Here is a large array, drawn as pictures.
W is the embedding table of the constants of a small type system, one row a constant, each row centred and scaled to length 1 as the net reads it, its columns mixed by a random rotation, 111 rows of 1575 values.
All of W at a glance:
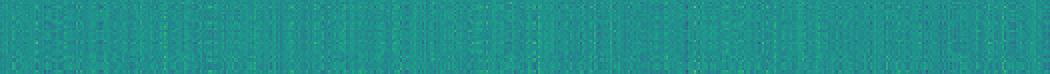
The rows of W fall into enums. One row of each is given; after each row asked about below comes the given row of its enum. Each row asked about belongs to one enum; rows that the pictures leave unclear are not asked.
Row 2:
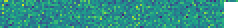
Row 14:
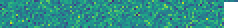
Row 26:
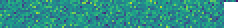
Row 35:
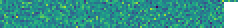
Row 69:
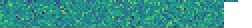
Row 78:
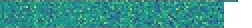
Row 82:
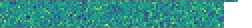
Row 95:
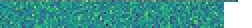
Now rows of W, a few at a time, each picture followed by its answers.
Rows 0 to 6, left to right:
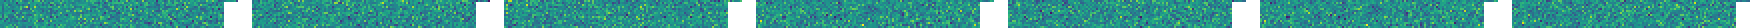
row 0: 78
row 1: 26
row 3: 82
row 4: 69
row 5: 82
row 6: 14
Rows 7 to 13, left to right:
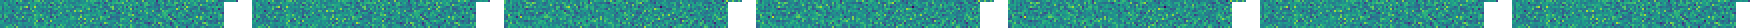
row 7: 78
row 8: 78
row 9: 35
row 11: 35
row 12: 78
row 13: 78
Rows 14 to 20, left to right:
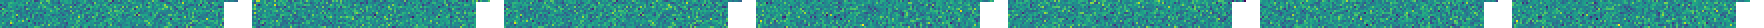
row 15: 2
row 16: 14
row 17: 82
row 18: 26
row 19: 95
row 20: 82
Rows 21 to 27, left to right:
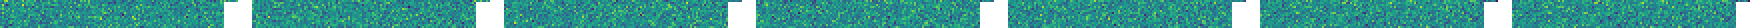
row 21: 2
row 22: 35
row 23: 14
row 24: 69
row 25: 95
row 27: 26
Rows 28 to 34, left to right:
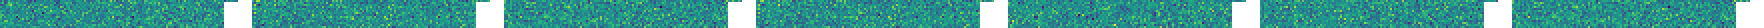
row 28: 69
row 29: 2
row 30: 35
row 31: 2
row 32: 82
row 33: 78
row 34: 35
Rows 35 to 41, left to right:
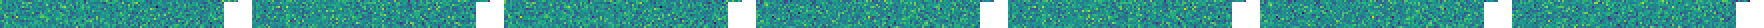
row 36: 78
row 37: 35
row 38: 69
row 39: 78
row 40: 69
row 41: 26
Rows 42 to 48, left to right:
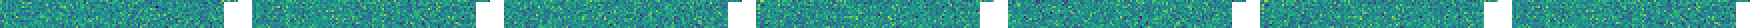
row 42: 35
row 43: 78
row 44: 95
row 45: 2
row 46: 69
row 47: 2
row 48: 78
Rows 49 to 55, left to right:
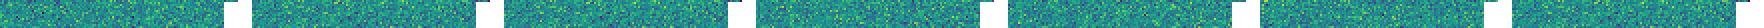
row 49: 69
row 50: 26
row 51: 26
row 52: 78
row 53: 14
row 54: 2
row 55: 26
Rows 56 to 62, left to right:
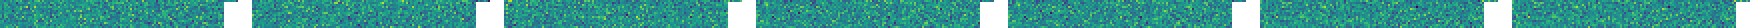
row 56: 78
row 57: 26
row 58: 2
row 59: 69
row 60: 69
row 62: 35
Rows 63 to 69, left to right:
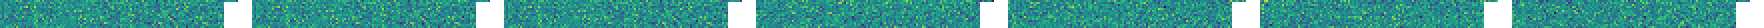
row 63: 78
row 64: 78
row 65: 78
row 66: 26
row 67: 35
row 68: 2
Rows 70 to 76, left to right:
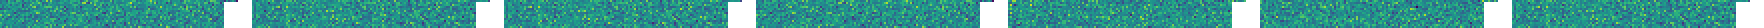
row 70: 26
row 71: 78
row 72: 78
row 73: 26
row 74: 2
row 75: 35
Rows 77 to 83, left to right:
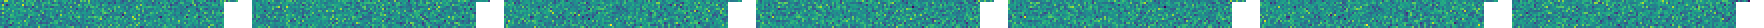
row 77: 2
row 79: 82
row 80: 35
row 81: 35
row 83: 26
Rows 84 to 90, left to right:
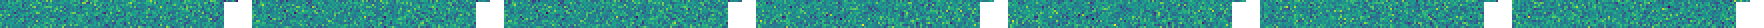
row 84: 26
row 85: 69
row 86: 69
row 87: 82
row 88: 82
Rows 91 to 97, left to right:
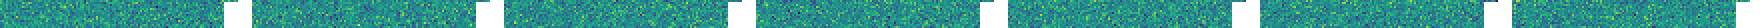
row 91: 35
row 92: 82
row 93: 14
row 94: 69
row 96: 26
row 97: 2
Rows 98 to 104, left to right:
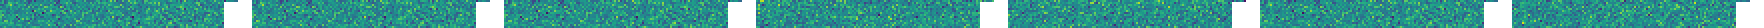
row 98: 69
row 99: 69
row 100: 69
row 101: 2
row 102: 26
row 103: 69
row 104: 14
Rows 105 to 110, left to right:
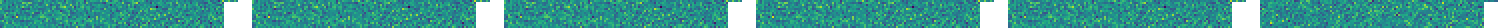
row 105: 35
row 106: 35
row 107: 35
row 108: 35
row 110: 14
